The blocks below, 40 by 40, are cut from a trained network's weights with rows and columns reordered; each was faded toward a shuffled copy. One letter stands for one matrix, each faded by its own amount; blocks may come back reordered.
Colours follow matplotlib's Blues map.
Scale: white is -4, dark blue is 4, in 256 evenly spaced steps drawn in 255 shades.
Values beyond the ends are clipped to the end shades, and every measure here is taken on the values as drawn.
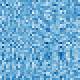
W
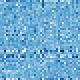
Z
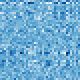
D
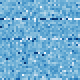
Z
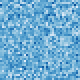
W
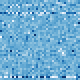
Z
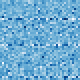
Z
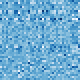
D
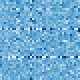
D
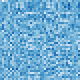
W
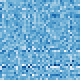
D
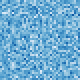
W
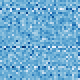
Z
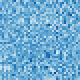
W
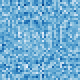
W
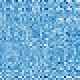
D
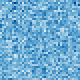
W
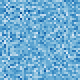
W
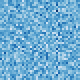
W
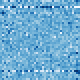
D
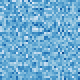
W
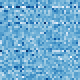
Z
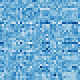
D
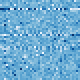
Z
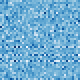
Z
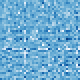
D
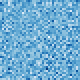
W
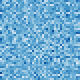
W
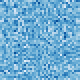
W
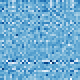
D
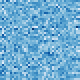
W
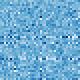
D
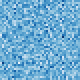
W
